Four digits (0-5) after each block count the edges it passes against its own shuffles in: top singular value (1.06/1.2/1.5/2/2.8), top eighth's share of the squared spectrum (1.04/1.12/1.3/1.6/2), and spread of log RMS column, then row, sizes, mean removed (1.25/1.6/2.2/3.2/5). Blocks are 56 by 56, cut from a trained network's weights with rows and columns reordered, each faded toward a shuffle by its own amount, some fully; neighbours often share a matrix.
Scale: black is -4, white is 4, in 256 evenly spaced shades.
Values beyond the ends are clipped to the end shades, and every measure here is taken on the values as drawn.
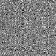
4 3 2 1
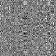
3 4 2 1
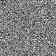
1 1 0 0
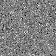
0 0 0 0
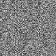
3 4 2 1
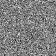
1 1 0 0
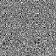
3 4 2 2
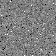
0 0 0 0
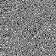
3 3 1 1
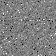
1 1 0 0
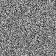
2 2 0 0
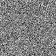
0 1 0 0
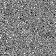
1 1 0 0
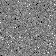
1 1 0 0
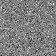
1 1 0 0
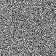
1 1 0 0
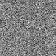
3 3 1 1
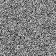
0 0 0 0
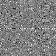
3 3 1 1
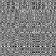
4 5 2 3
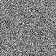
3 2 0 1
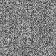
3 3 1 0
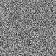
3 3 1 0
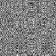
4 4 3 1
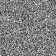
0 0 0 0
